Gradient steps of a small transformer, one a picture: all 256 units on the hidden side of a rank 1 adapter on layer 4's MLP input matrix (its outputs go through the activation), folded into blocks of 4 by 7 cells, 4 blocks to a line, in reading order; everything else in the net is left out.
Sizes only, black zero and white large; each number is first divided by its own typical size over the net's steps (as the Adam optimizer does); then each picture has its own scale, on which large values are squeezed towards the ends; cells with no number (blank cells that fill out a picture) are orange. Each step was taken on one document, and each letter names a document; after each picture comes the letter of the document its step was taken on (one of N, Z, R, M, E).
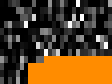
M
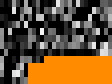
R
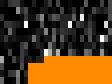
M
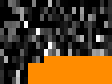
M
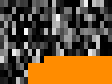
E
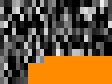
E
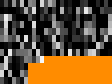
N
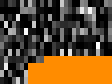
N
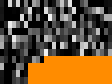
R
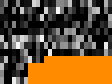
R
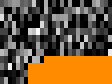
E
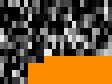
R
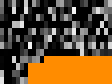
R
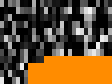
N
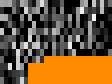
E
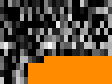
R
